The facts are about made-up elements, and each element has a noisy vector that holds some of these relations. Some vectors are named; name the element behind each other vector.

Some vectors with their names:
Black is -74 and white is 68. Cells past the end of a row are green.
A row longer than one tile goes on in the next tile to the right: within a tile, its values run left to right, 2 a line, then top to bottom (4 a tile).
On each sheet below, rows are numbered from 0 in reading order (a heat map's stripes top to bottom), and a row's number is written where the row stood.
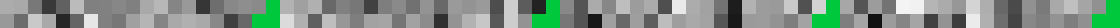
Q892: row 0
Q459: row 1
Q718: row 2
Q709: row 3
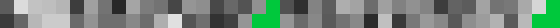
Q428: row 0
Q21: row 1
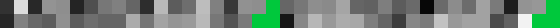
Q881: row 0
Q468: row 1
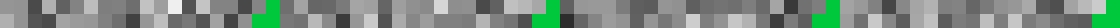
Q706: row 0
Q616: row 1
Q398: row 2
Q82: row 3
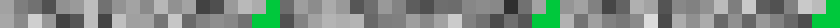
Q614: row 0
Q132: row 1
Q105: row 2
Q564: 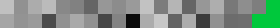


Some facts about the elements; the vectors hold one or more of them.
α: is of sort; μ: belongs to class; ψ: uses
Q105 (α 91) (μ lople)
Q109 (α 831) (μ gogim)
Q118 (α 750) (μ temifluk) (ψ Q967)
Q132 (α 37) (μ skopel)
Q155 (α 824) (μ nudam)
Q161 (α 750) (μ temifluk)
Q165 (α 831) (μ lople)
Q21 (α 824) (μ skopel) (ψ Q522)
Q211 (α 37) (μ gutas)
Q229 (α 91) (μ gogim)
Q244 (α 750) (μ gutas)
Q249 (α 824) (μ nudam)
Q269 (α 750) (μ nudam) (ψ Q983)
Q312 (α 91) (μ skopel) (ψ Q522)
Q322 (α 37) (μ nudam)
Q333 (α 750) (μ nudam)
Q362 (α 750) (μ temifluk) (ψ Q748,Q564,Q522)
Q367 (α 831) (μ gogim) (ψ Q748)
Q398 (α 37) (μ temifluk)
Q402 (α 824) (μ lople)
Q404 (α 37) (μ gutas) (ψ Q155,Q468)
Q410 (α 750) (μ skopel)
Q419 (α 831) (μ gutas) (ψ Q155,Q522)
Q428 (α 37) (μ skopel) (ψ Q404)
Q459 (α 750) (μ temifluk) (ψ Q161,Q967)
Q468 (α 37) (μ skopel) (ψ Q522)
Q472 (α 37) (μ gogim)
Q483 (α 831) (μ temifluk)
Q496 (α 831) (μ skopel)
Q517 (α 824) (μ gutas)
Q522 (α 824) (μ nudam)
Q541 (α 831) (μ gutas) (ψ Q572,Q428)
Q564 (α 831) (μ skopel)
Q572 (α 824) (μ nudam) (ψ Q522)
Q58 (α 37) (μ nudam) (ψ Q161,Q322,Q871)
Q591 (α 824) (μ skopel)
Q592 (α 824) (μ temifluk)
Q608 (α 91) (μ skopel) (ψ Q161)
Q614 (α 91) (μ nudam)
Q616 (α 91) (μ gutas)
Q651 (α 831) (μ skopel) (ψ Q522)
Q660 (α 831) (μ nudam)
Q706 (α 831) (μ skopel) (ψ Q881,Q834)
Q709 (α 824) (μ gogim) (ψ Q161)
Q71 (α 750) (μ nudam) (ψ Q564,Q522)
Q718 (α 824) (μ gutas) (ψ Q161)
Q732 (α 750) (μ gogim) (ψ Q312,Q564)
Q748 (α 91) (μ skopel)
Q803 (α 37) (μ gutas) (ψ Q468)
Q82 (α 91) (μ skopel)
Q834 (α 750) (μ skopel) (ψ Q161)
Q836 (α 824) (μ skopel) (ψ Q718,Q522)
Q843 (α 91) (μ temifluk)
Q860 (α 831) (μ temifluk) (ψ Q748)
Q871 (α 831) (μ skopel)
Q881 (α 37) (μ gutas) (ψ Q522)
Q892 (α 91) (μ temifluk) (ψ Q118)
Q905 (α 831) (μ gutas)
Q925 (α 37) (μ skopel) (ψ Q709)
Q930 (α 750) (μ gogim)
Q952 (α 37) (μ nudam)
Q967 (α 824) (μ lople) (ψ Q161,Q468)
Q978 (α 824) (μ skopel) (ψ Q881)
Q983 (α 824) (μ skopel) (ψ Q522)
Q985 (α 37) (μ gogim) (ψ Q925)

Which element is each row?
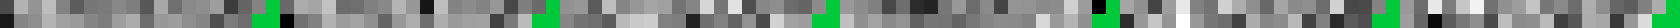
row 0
Q211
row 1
Q803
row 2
Q871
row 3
Q362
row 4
Q925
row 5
Q967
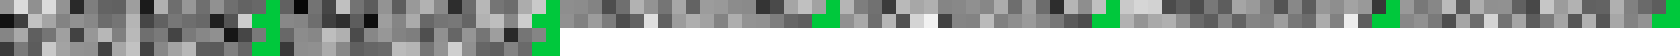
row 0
Q404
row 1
Q572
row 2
Q843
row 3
Q608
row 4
Q732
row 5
Q483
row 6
Q58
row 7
Q952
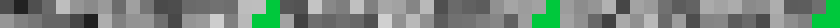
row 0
Q522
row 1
Q592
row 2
Q165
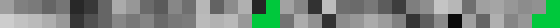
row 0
Q71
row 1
Q419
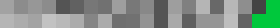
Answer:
Q410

